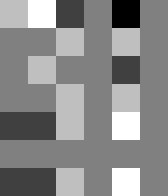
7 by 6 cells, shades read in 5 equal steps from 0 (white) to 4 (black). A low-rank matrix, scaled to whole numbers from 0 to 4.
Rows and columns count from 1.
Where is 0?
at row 1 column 2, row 5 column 5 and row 7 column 5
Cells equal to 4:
1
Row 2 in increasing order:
1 1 2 2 2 2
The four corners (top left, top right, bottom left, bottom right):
1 2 3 2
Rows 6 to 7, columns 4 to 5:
2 2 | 2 0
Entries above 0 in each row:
5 6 6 6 5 6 5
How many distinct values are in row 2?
2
